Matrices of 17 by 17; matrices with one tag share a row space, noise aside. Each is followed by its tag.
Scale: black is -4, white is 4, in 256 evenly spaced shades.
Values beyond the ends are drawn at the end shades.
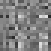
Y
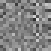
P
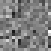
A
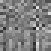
P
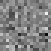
Y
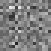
Y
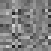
A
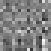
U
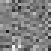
A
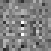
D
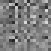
Y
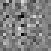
D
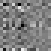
D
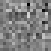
U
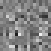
Y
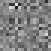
Y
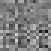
Y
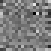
P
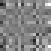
P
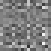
U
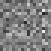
U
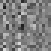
D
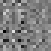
D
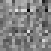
U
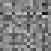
U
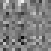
D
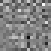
U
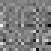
P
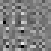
D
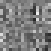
P
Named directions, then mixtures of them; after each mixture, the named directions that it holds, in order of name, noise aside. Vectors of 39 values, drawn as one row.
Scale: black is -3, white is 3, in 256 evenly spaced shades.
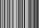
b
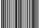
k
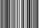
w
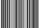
k, w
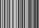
b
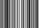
w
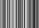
b, k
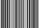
k, w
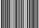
k, w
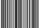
k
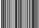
k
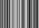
b, w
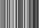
b, k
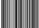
k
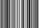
w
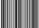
k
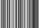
b, k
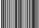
k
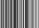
b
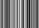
w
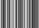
b, k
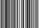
b, w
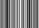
w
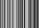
b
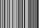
b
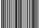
k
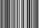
w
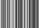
b, k
